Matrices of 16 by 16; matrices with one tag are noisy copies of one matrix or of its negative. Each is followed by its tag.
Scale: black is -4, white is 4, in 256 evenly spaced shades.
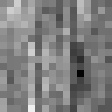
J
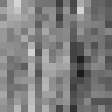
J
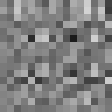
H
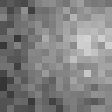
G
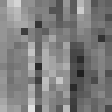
J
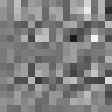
H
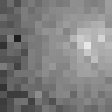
G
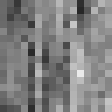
J
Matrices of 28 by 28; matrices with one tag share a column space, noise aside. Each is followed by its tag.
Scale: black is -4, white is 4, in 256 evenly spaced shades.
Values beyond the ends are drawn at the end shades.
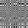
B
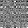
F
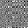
F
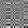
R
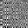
R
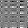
F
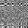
B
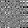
F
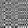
R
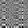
R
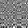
R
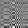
R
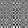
R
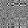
B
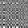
R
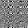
F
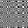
F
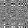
B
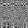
B
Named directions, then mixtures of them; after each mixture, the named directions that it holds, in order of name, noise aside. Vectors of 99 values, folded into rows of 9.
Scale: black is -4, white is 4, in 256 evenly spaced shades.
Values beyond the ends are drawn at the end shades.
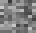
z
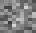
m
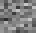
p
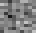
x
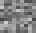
p, z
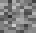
m, x, z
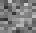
m, p, z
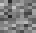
m, x, z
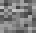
p, z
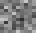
m, p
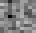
x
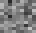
x, z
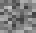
m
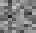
m, x, z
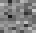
x, z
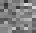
p
